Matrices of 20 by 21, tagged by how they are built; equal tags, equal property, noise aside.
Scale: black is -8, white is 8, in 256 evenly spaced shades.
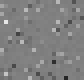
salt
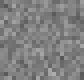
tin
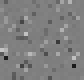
salt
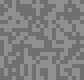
tin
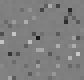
salt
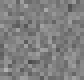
tin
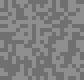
tin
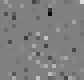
salt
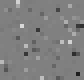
salt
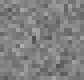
tin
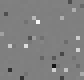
salt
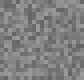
tin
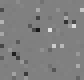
salt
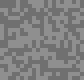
tin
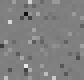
salt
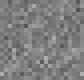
tin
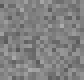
tin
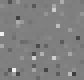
salt
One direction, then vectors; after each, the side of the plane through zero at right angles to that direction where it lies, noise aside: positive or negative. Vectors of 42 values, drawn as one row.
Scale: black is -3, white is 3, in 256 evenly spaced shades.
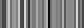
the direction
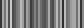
negative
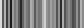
positive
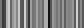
positive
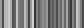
positive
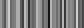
positive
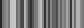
positive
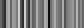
positive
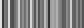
positive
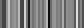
positive
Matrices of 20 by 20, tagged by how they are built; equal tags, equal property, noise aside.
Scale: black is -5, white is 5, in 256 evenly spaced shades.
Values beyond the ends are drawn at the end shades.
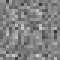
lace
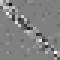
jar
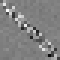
jar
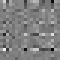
lace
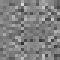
lace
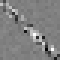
jar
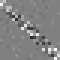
jar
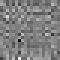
lace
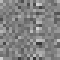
lace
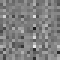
lace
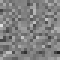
lace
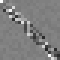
jar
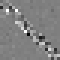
jar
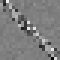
jar
